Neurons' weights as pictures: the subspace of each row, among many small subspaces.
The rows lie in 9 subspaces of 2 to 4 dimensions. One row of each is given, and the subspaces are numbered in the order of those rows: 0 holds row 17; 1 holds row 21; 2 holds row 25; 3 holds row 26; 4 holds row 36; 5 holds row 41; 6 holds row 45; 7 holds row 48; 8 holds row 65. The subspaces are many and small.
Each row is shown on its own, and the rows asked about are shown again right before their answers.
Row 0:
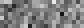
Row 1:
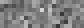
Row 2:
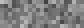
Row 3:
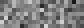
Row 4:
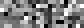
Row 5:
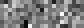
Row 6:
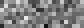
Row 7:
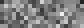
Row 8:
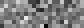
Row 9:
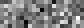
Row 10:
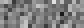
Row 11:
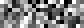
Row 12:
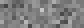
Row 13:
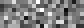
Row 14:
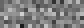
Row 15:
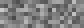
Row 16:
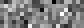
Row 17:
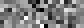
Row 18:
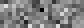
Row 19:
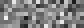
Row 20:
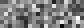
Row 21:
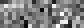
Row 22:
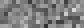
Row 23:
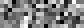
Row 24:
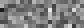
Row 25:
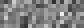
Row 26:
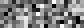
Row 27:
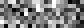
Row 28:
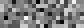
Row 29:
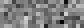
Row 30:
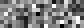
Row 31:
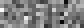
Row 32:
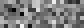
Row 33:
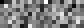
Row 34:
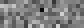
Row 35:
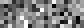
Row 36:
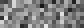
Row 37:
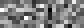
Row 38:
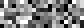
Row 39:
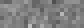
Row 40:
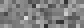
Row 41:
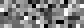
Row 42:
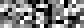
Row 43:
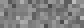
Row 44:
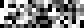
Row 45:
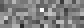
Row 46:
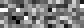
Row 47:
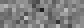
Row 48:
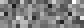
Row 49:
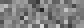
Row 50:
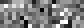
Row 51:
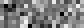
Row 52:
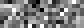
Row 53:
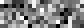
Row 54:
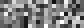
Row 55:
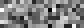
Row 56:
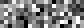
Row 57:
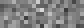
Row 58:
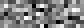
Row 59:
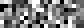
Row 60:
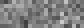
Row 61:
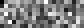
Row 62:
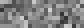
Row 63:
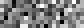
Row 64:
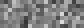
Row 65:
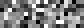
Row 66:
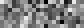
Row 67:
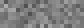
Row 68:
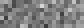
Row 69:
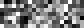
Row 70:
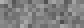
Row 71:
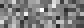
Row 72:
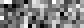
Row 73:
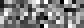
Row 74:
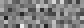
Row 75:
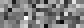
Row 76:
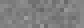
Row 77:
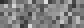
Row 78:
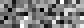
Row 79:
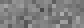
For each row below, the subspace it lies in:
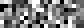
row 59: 0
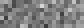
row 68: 4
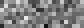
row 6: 7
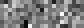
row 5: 8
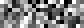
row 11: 0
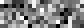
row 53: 5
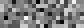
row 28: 2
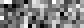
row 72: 4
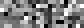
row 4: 5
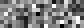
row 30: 3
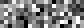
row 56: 3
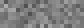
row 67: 6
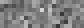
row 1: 1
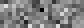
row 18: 8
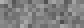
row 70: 0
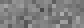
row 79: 3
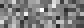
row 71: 6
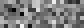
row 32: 6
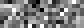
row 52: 4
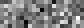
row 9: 3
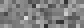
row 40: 5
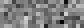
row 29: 5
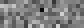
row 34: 6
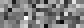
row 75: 8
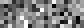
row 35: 3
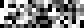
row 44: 7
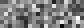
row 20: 3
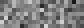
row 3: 4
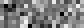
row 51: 6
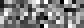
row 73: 7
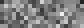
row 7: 5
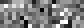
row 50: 1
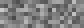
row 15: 1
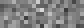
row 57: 2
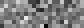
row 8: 7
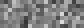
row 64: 8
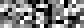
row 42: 1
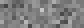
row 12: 1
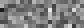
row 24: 1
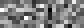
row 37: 1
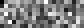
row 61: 7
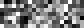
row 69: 7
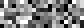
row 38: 7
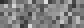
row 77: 7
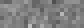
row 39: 4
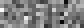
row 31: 5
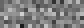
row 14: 6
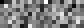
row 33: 7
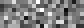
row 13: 2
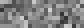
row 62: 5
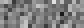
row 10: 2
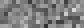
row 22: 1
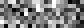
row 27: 6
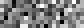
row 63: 6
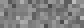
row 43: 7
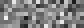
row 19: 2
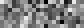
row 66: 0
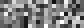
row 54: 1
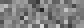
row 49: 0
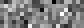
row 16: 2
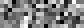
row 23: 8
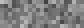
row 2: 0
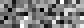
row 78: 6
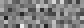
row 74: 6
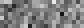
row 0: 4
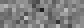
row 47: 8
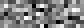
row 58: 3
